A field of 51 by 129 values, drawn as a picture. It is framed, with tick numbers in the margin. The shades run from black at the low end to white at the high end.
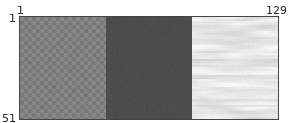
It is made of 1 by 3 panels. Panel 1,1: middling, checkered, faint in contrast. Panel 1,2: low, flat. Panel 1,3: very high, streaked across, faint in contrast.
